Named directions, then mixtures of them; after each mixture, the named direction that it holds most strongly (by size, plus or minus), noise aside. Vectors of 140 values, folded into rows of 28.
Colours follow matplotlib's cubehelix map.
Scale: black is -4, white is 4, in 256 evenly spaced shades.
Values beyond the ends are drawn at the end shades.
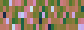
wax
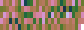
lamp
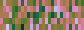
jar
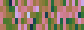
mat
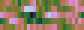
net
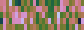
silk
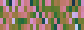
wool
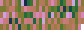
lamp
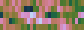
net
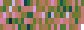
lamp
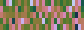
wool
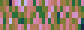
silk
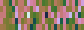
mat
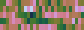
net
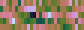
net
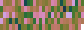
lamp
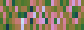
wool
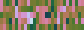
mat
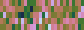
wax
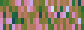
silk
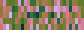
jar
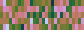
jar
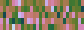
wax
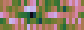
net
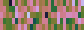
mat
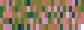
lamp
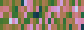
lamp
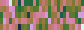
mat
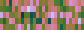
net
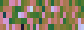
wax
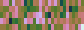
lamp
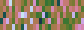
wax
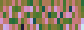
jar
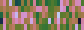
silk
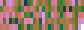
lamp
